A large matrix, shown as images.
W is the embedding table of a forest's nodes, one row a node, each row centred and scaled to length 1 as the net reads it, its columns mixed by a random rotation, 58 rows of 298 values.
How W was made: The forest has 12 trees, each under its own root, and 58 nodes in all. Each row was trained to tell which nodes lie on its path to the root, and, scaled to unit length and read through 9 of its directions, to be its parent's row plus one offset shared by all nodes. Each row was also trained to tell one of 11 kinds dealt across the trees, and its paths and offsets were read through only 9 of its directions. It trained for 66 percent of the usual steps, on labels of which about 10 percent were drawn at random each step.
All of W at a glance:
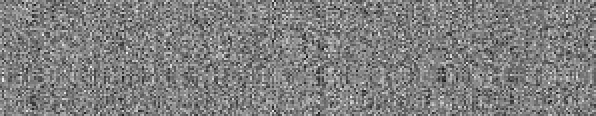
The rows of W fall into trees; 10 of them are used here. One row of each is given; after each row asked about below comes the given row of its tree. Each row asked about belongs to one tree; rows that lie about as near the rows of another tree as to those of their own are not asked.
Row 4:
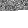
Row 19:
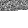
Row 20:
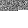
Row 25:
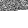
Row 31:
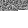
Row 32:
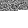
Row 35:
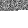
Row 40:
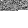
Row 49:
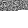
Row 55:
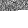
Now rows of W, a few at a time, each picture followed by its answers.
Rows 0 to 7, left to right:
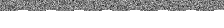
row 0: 55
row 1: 40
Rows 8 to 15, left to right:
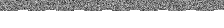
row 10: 20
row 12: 32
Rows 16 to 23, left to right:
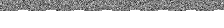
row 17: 25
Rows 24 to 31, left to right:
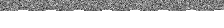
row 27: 40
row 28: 20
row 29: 25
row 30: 20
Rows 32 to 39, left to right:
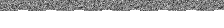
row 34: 40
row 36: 20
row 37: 31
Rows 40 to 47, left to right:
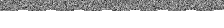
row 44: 19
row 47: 25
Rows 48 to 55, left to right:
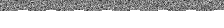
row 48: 32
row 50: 19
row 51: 32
